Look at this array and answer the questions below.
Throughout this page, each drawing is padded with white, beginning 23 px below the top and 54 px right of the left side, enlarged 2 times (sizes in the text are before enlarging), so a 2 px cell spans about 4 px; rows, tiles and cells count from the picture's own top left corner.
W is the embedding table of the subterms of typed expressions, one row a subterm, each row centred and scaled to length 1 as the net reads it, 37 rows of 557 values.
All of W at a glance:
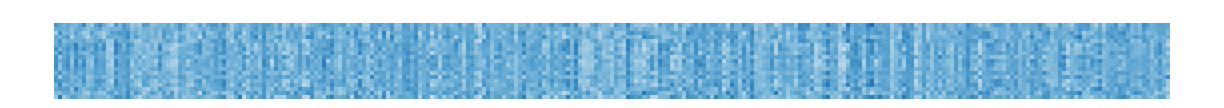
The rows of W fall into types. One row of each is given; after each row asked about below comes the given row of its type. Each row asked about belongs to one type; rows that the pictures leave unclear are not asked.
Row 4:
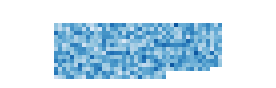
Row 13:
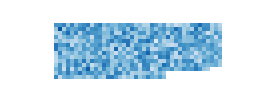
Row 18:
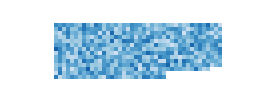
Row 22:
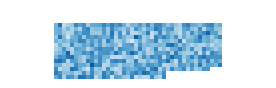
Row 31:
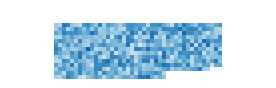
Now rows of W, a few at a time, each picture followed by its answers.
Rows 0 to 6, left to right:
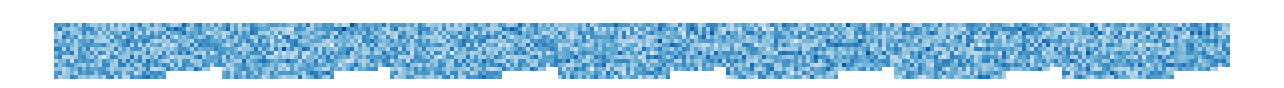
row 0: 18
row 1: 22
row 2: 18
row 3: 22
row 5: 31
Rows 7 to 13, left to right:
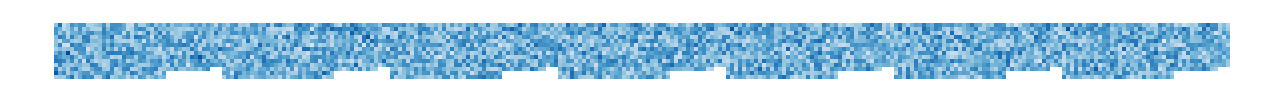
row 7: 4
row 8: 31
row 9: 18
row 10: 31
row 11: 13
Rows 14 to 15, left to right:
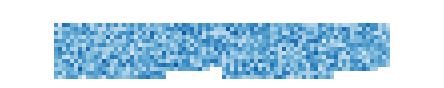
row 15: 13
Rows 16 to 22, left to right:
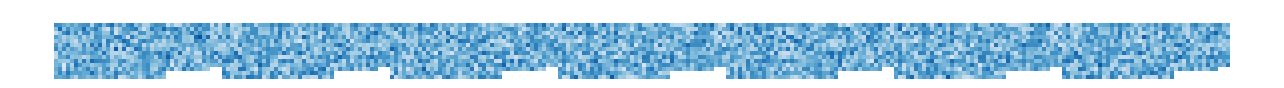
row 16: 13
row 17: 22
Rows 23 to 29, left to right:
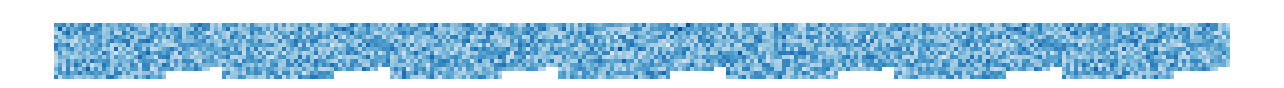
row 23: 13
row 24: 18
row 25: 31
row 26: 22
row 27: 4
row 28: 18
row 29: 13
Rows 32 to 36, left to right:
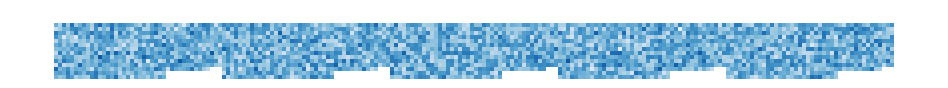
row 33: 18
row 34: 4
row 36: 31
